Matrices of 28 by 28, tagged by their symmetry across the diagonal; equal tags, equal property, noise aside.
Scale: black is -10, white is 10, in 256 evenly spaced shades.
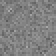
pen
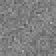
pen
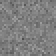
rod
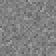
pen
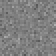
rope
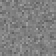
rope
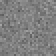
rod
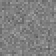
pen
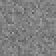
rope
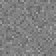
pen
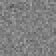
rod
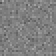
rope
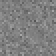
rope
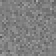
rope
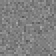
rope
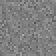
rope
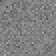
pen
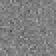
rod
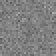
rod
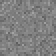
pen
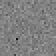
rod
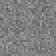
rope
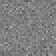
rod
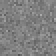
rope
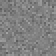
pen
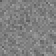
pen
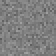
rod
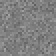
rod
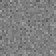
pen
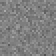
rod
